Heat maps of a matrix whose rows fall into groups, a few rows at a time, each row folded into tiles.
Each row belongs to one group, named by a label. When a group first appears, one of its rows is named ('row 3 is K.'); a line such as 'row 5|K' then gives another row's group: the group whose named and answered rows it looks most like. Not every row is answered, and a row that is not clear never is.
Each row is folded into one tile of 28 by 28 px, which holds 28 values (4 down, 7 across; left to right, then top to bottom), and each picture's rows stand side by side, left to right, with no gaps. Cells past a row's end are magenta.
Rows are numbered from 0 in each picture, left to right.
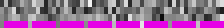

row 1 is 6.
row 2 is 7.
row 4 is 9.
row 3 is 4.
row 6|4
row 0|4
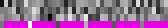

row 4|7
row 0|4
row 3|9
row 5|4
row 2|4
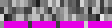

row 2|7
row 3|9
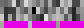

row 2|6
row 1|9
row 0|9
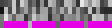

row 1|4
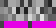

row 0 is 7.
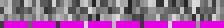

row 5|7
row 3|9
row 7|9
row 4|6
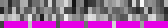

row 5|7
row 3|4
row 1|9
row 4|9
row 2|7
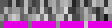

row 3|6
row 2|6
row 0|4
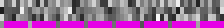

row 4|7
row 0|9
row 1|9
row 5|9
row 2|7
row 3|7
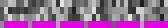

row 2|6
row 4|4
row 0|7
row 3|6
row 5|6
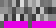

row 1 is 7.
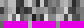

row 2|6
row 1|9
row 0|7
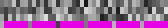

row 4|9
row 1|4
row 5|4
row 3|6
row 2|6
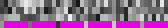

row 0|4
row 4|9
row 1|7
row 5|9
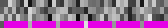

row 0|7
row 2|6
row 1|6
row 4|6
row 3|9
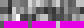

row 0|4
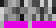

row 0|6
